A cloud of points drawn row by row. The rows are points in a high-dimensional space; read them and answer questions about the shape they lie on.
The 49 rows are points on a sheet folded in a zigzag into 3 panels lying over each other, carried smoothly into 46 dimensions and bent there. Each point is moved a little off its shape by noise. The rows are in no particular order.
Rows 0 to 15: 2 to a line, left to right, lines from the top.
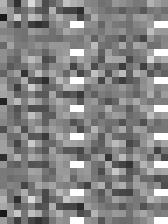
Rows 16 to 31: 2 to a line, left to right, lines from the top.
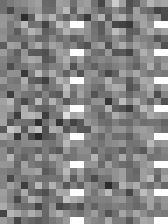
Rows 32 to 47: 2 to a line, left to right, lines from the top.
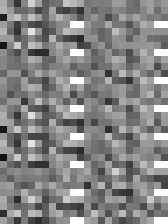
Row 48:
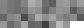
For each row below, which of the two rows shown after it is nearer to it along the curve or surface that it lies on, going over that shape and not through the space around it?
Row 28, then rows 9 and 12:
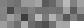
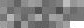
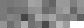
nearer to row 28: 12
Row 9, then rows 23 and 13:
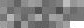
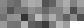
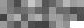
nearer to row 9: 13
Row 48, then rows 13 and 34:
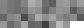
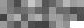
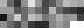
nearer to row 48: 13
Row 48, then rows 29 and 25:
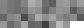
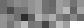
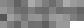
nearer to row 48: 29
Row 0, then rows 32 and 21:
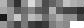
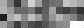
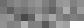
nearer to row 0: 32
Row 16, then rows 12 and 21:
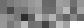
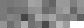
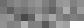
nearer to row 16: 21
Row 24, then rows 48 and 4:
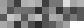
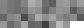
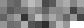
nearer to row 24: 4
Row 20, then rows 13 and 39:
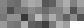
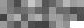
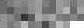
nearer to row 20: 39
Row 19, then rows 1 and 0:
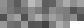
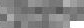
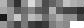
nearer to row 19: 0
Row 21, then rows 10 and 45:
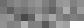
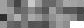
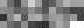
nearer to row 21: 45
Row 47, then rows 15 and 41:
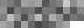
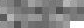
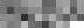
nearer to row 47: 41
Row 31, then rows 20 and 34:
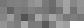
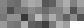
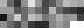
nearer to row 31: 20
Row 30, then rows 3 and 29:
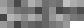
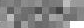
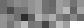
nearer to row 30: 3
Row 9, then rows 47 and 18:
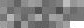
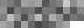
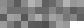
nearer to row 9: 18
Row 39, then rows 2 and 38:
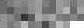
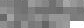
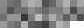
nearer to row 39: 38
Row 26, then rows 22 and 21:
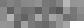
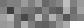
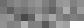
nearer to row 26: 21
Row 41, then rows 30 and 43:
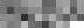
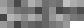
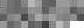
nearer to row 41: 43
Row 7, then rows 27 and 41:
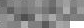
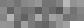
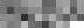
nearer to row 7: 27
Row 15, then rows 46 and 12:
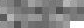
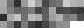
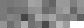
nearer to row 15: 46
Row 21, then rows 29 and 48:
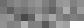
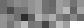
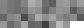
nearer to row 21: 29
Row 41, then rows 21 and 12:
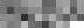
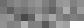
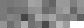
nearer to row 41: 21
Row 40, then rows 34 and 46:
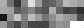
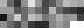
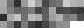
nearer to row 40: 34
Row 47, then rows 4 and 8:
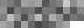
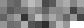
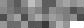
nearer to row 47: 4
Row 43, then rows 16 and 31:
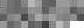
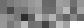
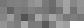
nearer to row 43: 31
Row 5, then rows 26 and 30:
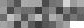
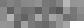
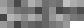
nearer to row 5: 26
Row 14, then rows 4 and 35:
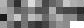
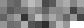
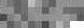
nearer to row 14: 35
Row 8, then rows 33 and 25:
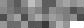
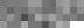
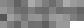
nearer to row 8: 33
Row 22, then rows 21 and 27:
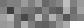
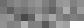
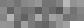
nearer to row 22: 21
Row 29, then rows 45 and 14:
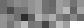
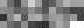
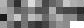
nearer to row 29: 45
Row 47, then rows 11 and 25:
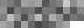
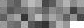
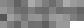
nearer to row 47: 11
